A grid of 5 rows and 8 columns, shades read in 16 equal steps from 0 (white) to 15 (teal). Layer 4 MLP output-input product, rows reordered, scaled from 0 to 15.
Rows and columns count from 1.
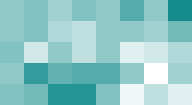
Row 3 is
8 3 7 4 7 2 3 5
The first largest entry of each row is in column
8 8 1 2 3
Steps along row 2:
up down down up same down up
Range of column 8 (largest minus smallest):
13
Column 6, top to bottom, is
11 7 2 7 1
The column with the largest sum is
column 3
